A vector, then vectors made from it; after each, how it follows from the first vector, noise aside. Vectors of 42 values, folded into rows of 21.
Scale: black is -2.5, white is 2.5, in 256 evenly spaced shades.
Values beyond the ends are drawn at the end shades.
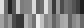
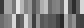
wrapped around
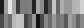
negated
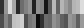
negated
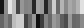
negated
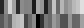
negated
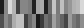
negated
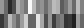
wrapped around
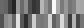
wrapped around
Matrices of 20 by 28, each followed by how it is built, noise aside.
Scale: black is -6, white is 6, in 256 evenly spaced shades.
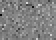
noise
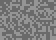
noise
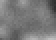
smooth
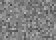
noise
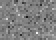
noise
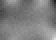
smooth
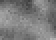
smooth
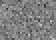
noise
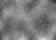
smooth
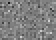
noise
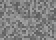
noise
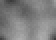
smooth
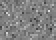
noise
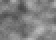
smooth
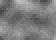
smooth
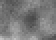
smooth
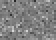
noise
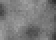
smooth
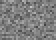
noise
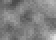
smooth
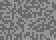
noise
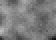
smooth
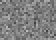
noise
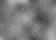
smooth
